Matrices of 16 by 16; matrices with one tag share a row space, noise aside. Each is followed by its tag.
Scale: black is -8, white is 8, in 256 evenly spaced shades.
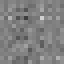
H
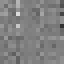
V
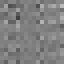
V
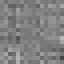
V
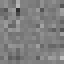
V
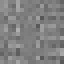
V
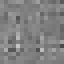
V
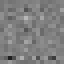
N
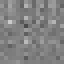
N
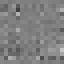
V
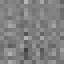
N
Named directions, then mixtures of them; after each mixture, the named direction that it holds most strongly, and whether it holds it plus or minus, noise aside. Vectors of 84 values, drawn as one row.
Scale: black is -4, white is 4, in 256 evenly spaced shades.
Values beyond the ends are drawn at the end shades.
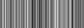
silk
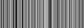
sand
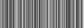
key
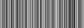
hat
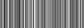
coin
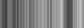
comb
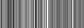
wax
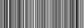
coin, plus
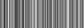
coin, plus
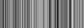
silk, minus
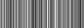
silk, plus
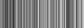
key, plus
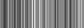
coin, plus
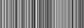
silk, plus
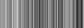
comb, minus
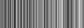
comb, plus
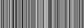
sand, plus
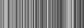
comb, minus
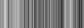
comb, minus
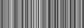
key, minus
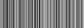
key, plus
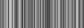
key, minus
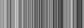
comb, minus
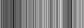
comb, plus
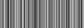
coin, minus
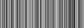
hat, plus
